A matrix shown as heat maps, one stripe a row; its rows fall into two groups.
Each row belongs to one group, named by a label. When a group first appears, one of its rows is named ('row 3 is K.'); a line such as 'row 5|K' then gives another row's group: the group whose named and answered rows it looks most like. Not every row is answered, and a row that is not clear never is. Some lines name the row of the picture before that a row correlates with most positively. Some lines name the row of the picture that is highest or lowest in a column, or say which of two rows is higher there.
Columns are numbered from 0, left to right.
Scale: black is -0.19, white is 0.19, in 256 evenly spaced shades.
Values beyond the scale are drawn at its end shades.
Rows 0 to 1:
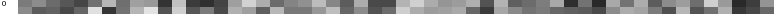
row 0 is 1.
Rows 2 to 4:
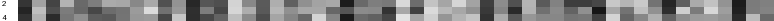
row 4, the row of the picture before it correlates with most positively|0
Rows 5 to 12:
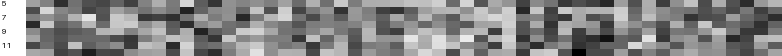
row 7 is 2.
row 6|2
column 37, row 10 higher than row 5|No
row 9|1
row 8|2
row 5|1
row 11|1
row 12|1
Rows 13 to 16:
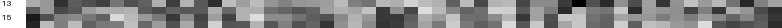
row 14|2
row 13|1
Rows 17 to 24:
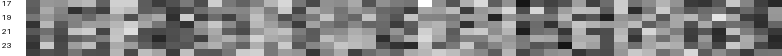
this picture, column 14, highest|22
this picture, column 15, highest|24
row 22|2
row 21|2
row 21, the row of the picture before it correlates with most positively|14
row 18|2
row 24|1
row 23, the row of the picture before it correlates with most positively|14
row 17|2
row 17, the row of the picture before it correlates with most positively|14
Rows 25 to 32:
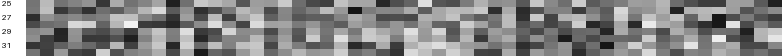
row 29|1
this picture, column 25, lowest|25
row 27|2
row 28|2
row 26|1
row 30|1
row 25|2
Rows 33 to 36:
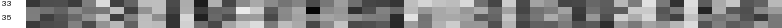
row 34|1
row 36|1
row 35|1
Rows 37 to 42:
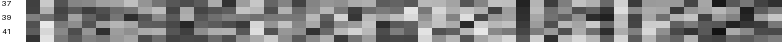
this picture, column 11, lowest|40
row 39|1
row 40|2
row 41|2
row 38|1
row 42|2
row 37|2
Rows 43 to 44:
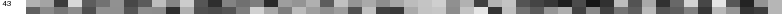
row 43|1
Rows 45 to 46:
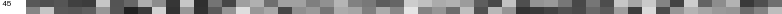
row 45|1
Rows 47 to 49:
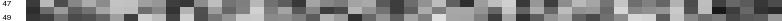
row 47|2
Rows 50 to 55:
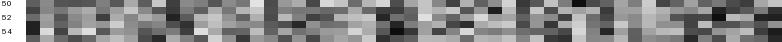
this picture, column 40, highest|51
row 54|2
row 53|2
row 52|2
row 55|2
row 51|2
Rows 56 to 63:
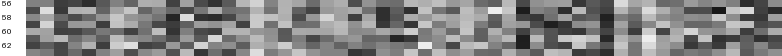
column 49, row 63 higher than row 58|No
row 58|1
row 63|1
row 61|2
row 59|2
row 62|2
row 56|1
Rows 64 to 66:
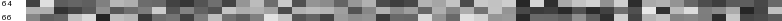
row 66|2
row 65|1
